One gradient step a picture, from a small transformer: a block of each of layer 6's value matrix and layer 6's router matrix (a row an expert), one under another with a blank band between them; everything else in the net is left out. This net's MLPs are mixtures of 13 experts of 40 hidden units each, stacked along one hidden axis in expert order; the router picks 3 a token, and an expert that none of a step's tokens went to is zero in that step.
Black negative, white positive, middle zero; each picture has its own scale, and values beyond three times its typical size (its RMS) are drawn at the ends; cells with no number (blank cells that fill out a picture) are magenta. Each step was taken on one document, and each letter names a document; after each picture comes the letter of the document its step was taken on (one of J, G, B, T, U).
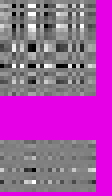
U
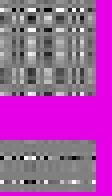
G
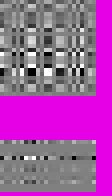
G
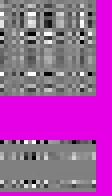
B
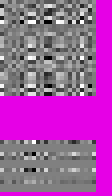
B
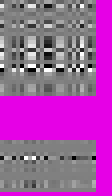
G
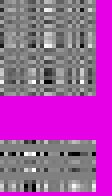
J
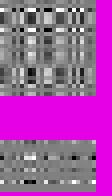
G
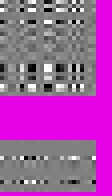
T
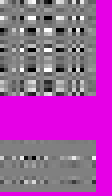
T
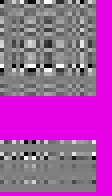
G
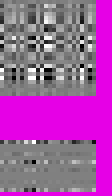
J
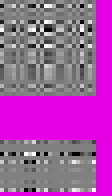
J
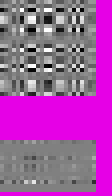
T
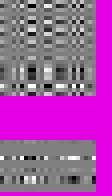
T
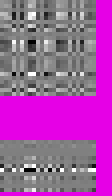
U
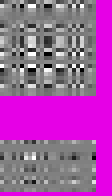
G
